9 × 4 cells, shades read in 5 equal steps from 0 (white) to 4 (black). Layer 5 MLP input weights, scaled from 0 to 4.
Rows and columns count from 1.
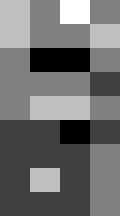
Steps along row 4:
same same up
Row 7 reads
3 3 3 2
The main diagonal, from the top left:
1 2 4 3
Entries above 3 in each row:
0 0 2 0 0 1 0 0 0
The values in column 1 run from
1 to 3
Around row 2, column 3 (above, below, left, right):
0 4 2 1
